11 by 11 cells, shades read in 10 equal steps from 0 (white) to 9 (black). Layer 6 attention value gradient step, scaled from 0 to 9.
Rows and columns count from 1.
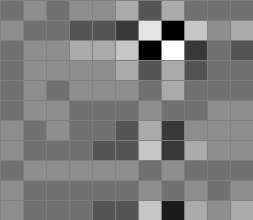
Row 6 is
5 4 4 5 5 5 4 5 5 4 4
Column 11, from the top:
5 3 6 5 5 4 4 4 5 4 3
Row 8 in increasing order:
2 3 4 4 4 5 5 5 6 6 7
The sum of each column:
50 49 50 50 52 51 47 54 49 50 48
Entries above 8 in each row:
0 1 1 0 0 0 0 0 0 0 0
